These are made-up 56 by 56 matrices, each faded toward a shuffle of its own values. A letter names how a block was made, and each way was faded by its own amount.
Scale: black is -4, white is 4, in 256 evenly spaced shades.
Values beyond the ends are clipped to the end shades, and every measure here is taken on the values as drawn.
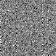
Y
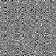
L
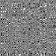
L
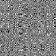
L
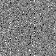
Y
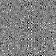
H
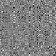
L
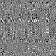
L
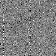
Y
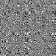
H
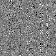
Y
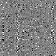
H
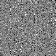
Y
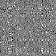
H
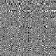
L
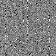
Y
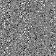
Y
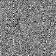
Y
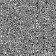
Y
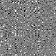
H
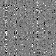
H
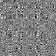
L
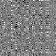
L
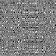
L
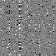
H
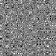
L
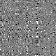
H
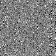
Y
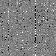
H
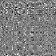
L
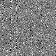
Y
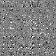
H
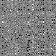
H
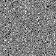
Y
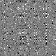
H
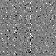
H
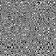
L
